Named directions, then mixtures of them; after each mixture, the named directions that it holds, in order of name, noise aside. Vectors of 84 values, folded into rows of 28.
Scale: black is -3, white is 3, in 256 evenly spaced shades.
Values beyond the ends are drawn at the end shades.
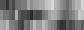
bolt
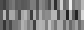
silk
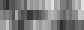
bolt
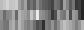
bolt, silk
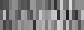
silk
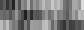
bolt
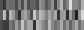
silk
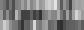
bolt, silk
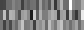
silk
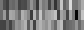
silk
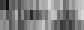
bolt, silk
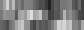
bolt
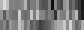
bolt, silk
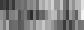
bolt, silk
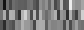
silk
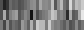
bolt, silk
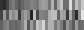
bolt, silk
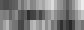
bolt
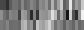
bolt, silk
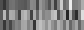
silk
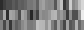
bolt, silk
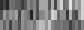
bolt, silk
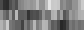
bolt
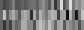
silk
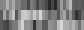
bolt, silk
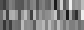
silk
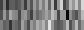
bolt, silk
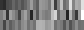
bolt, silk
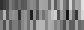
bolt, silk
